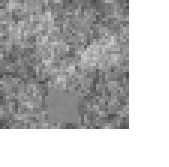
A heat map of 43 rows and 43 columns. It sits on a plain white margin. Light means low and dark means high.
No regular stripes run through it. An odd patch, calmer than its surroundings, sits in the bottom middle. The histogram is bell-shaped. Neither half mirrors the other. The bottom middle is the smoothest part.
